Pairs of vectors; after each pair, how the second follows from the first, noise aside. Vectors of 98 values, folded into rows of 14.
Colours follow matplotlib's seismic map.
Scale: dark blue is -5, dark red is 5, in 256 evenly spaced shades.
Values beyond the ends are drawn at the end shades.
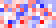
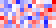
shuffled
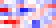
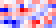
negated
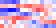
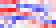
negated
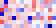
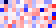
reversed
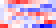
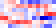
wrapped around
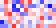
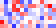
negated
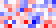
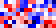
scaled up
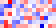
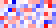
reversed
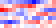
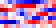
scaled up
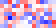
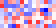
reversed
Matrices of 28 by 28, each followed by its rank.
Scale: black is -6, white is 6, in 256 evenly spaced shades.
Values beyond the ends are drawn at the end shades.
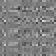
three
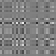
one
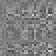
three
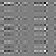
one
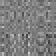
three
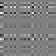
one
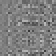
three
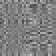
three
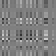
one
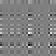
one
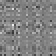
three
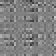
three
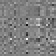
three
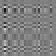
one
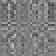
three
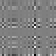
one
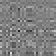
three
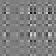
one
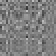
three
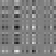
one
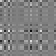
one
